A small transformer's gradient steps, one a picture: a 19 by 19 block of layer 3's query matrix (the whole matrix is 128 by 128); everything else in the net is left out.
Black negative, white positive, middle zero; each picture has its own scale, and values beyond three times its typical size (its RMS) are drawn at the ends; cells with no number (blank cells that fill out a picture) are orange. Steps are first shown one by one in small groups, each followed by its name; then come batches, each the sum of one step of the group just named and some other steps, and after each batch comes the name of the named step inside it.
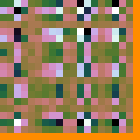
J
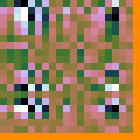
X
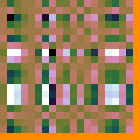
J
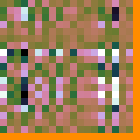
X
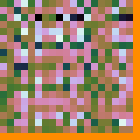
J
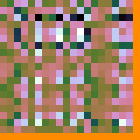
J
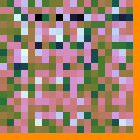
J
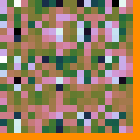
J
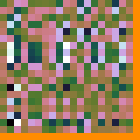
J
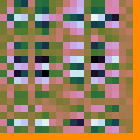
X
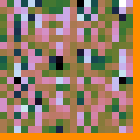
X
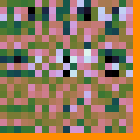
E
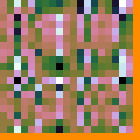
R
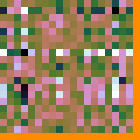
R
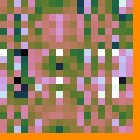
R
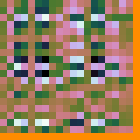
R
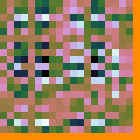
R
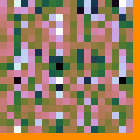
R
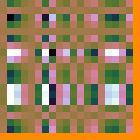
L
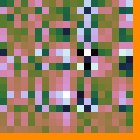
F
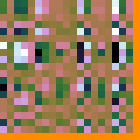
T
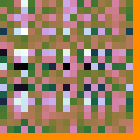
F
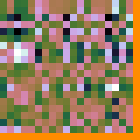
T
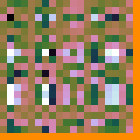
L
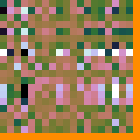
T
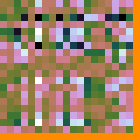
T
